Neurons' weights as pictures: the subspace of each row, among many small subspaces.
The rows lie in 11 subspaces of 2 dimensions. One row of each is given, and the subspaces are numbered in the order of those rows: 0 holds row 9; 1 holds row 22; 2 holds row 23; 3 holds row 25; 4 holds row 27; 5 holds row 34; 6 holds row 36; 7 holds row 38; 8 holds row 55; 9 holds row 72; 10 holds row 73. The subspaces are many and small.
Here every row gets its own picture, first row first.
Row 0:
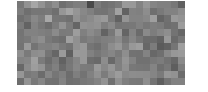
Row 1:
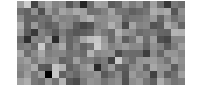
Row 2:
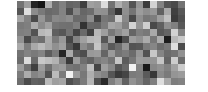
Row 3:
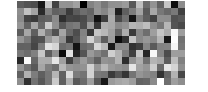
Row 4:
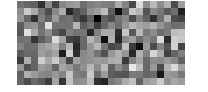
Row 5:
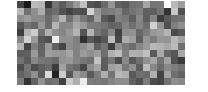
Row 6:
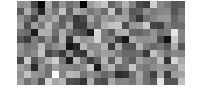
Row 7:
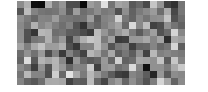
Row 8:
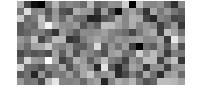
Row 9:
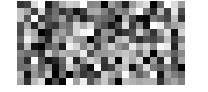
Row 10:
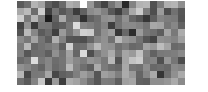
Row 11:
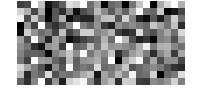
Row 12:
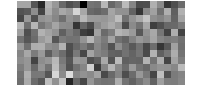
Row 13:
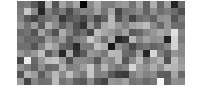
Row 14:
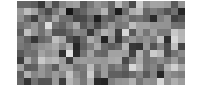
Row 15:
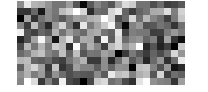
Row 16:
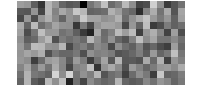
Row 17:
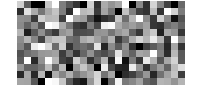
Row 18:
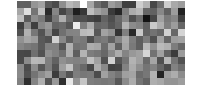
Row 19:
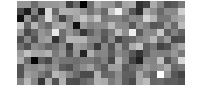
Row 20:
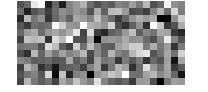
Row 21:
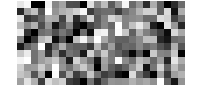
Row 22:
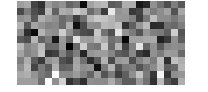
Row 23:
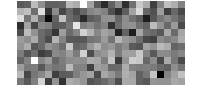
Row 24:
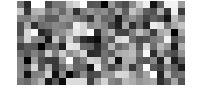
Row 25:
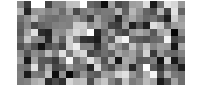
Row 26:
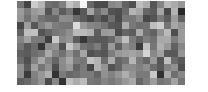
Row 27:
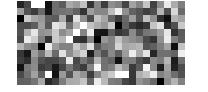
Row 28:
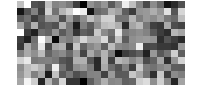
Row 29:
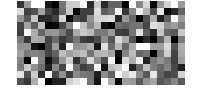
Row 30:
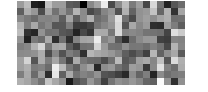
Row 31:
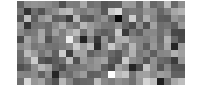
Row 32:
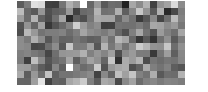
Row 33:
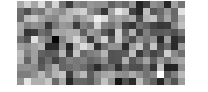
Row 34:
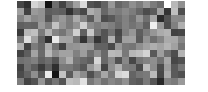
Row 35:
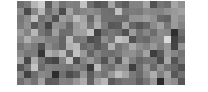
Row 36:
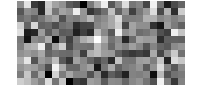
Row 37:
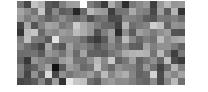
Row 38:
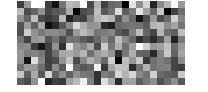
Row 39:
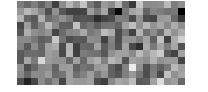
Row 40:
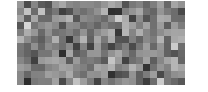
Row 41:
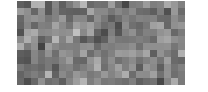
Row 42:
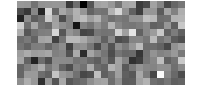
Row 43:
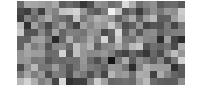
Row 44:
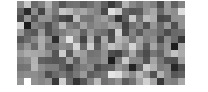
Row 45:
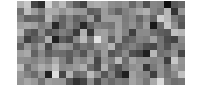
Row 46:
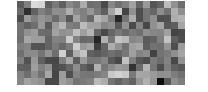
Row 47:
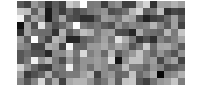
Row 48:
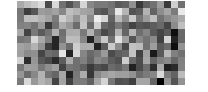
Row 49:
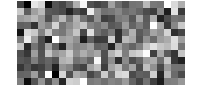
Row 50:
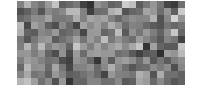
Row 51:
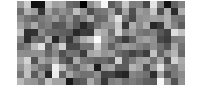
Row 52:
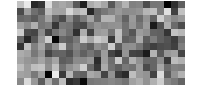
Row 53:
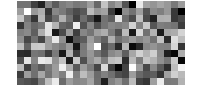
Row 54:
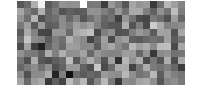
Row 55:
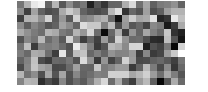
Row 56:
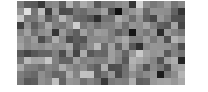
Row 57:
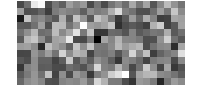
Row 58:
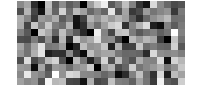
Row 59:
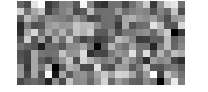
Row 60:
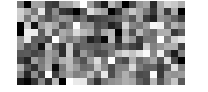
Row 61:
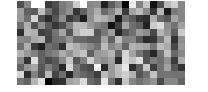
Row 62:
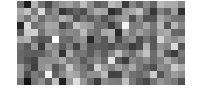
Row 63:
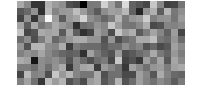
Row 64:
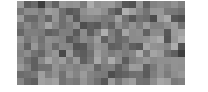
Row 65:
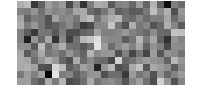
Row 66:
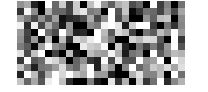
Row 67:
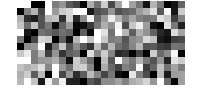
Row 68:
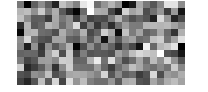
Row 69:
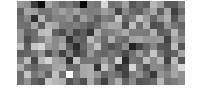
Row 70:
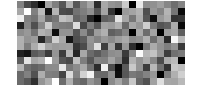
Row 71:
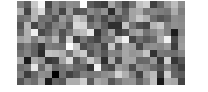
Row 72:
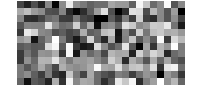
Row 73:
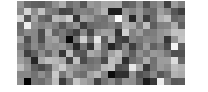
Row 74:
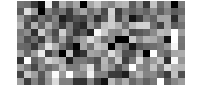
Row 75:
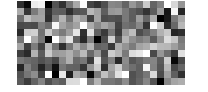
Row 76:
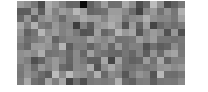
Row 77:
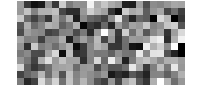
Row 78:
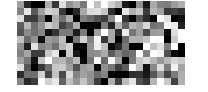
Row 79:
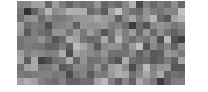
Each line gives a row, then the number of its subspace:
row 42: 2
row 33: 9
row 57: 4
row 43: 6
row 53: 0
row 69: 0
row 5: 5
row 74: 9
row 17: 7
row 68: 8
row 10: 2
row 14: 1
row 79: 3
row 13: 9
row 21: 4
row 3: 9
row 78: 8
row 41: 4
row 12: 0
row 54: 0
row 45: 5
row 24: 3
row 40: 10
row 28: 4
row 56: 2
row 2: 3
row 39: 3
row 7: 3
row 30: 6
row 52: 5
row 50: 8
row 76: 0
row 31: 10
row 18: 0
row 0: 8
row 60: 6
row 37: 6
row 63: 2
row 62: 10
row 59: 8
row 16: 0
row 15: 4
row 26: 3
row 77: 8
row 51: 6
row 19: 2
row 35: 1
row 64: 8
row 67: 4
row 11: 7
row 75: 5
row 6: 1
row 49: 5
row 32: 7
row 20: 5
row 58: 1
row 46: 6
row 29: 7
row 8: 7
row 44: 10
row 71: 1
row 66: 9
